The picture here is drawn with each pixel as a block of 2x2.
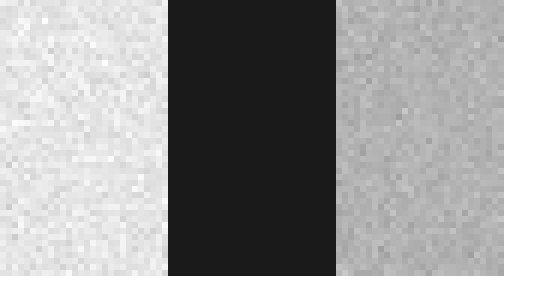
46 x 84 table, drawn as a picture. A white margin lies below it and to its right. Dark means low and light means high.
It is made of 1 by 3 panels. Panel 1,1: very high, fine-grained, faint in contrast. Panel 1,2: very low, flat. Panel 1,3: high, fine-grained, faint in contrast.
